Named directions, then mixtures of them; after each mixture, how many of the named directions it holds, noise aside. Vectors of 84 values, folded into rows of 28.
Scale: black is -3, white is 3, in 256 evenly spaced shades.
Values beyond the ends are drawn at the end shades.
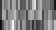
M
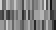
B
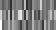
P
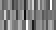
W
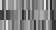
one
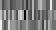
two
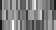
one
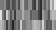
two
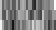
one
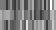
three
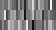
two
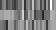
two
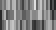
two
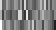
three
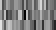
three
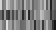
one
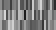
three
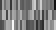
two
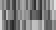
two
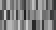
three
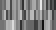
three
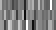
one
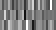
one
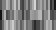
two
